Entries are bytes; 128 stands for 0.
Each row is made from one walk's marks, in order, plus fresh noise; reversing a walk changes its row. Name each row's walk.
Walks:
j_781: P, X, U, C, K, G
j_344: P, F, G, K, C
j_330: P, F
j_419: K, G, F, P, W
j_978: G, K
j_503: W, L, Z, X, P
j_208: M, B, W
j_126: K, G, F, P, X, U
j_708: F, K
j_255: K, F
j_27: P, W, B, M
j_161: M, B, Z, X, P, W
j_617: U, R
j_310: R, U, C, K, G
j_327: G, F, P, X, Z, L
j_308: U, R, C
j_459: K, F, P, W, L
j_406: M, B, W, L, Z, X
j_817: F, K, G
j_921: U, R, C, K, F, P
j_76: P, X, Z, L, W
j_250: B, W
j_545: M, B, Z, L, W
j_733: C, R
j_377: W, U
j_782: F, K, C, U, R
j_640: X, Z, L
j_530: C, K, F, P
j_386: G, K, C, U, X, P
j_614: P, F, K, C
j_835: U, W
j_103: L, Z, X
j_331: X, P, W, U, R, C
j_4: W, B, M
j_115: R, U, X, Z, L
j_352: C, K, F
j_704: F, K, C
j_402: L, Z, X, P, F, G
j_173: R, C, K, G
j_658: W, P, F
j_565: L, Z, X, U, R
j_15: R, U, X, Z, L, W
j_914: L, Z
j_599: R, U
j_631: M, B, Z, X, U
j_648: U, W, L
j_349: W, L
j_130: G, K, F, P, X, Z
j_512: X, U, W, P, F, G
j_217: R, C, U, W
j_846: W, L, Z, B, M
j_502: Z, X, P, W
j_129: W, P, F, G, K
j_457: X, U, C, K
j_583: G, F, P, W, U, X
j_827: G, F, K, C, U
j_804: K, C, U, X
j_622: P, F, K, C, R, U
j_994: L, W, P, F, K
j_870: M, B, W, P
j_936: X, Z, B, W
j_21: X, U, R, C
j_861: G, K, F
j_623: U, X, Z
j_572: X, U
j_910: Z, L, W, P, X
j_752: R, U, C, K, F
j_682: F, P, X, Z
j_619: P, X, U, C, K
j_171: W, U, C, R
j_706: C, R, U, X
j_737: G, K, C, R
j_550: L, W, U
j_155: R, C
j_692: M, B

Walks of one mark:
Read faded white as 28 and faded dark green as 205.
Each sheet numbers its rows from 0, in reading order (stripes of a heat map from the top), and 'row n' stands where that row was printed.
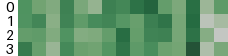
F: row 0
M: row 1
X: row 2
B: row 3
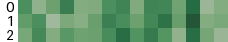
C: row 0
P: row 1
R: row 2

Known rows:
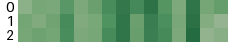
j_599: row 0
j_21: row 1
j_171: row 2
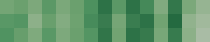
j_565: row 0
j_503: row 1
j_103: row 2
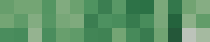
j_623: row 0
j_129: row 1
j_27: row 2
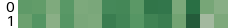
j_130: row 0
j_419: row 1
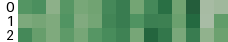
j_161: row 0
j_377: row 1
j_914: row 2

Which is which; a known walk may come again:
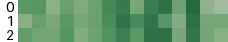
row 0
j_503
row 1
j_617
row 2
j_623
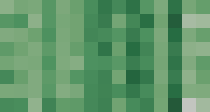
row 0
j_599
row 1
j_161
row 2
j_310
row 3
j_115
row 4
j_457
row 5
j_914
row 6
j_126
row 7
j_4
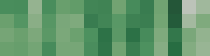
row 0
j_27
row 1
j_419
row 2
j_565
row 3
j_733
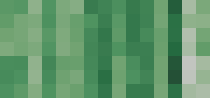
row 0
j_658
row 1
j_631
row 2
j_550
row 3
j_377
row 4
j_208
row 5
j_250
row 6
j_406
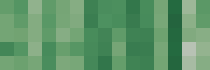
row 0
j_994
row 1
j_129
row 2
j_386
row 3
j_846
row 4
j_217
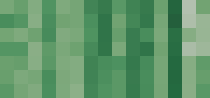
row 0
j_835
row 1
j_936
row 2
j_21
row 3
j_76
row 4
j_921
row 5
j_344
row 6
j_614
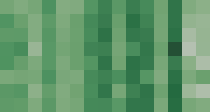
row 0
j_804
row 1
j_327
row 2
j_15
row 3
j_870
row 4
j_103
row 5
j_782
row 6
j_910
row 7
j_130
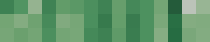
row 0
j_692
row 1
j_308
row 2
j_737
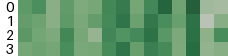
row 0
j_502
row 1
j_648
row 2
j_352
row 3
j_171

